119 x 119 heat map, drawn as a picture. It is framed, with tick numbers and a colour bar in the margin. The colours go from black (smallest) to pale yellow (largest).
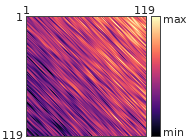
Mirror symmetry: none. Ninth with the highest average: top right. Slope: up to the top right. Ninth with the lowest average: bottom left. Average level on the scale: 50%. Histogram: bell-shaped. Grain: diagonal, down to the right.
